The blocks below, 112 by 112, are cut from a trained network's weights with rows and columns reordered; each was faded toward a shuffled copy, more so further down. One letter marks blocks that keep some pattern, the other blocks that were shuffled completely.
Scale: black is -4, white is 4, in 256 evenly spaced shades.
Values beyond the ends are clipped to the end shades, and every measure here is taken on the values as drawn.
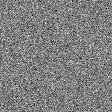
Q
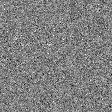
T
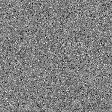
T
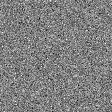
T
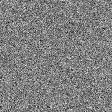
T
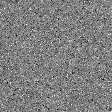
Q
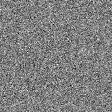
T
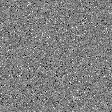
T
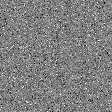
Q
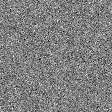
Q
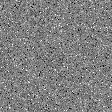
Q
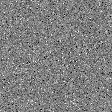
Q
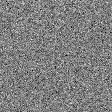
Q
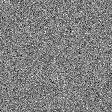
T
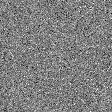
Q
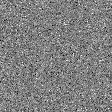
T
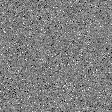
Q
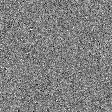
Q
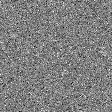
Q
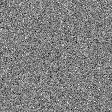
Q
